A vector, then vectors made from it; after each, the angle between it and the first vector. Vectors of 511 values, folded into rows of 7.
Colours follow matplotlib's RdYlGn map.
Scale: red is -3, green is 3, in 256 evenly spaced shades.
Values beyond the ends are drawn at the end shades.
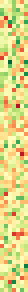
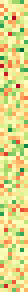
partly opposed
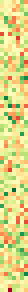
partly opposed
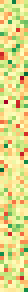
partly aligned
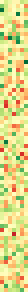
partly aligned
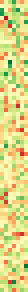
nearly parallel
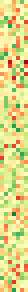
nearly opposite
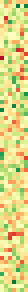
partly aligned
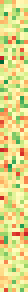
partly aligned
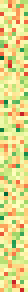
partly opposed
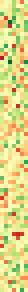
nearly parallel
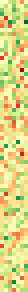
nearly parallel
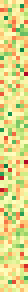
partly opposed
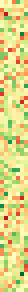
partly opposed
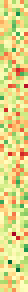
partly aligned
